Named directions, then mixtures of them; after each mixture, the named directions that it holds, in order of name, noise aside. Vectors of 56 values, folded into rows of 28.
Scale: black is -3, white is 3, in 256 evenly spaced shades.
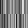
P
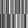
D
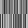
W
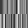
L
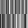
D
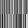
P, W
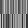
W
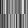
P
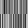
W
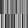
L, W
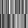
D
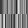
L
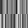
L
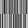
W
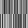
W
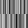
D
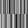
D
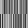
W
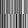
P, W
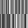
D
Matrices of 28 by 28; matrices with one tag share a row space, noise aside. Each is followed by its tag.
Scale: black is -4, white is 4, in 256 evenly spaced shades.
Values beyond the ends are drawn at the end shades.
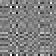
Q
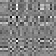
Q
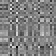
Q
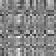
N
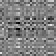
N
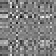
Q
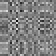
Q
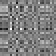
Q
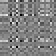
Q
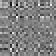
Q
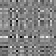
Q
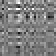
N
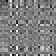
Q
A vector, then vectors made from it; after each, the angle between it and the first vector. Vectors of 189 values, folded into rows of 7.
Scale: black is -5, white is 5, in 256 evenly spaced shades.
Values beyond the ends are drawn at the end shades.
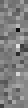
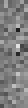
nearly parallel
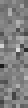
partly aligned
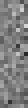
partly opposed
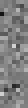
partly opposed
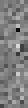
nearly parallel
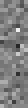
nearly opposite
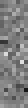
partly opposed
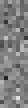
partly opposed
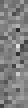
nearly parallel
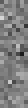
partly aligned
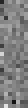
orthogonal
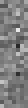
nearly opposite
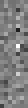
nearly parallel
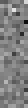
orthogonal
